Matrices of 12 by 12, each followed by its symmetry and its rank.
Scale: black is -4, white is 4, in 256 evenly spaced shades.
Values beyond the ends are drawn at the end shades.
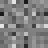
antisymmetric, rank two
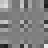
symmetric, rank one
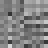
neither, rank two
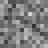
neither, full rank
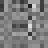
neither, rank two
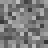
neither, full rank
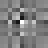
symmetric, rank one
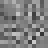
antisymmetric, rank two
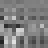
neither, rank two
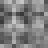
antisymmetric, rank two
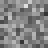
neither, full rank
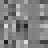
neither, rank two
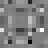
antisymmetric, rank two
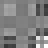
symmetric, rank one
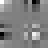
symmetric, rank one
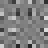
antisymmetric, rank two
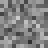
neither, full rank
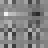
neither, rank two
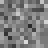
neither, full rank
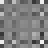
symmetric, rank one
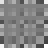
symmetric, rank one
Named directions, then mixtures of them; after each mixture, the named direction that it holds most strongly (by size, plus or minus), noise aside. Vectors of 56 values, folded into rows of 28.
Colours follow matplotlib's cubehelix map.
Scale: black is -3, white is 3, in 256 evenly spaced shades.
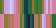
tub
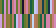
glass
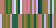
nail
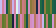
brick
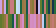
brick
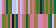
brick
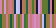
nail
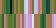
tub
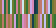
glass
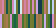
nail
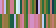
brick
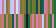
brick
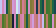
brick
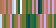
nail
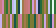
nail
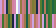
brick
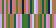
glass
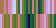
tub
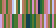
nail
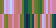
tub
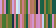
brick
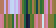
tub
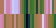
tub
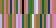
glass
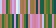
brick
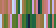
nail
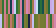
glass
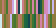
nail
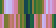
tub
